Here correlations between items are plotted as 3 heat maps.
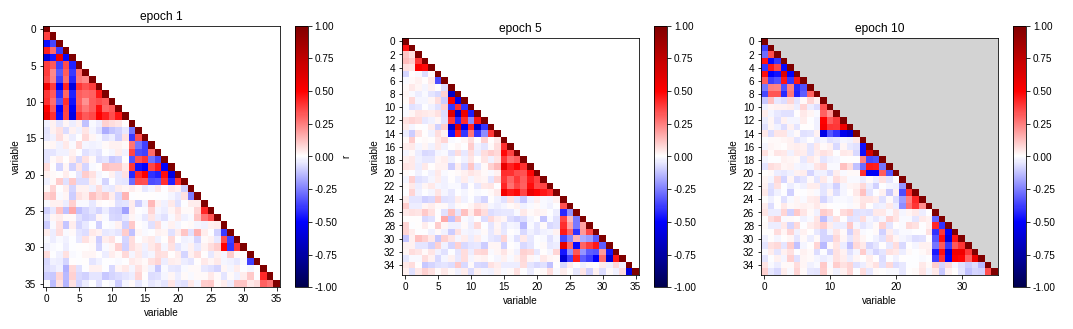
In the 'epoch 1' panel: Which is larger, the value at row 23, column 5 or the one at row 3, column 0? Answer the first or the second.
the second
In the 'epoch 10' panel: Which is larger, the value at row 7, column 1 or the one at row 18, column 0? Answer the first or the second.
the first
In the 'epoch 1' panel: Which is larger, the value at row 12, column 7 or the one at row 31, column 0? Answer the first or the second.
the first
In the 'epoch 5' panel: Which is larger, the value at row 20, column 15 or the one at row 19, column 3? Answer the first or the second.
the first
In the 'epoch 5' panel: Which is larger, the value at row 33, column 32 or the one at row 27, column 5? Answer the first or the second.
the first
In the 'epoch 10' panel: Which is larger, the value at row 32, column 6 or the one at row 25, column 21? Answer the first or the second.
the first
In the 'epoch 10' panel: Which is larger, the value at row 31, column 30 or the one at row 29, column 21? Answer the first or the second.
the first
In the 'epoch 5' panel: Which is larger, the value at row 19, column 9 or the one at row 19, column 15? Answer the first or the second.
the second
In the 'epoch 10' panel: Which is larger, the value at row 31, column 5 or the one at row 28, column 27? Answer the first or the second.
the first
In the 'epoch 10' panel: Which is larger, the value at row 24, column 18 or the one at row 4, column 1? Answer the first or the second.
the second
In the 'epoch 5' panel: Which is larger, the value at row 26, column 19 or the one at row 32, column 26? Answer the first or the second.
the second
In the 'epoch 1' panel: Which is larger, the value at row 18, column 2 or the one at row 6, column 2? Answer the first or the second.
the first
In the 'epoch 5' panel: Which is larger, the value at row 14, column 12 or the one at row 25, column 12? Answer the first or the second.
the second
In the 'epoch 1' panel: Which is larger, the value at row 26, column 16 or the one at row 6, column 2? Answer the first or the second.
the first
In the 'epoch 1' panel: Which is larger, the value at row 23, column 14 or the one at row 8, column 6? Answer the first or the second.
the second
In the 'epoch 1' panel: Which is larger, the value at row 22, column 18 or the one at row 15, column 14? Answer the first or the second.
the second
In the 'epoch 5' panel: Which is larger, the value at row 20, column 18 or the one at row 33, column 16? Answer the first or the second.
the first
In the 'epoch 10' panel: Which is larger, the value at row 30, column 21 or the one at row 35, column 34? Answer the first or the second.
the second
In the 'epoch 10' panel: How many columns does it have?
36
